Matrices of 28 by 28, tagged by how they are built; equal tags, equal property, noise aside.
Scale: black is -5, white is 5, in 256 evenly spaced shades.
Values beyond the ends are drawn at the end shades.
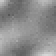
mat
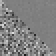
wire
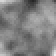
mat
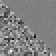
wire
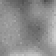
mat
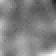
mat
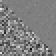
wire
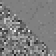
wire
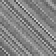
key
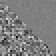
wire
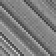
key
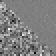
wire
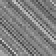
key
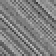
key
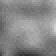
mat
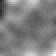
mat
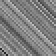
key
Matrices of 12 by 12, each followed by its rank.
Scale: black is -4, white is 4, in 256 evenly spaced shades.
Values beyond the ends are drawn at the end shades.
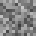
full rank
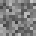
full rank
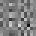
two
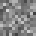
full rank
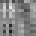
two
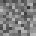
full rank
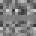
two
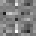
two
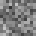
full rank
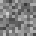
full rank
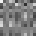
two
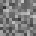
full rank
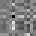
two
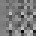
two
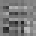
two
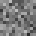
full rank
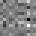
two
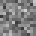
full rank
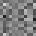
two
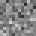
full rank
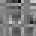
two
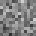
full rank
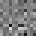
two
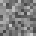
full rank
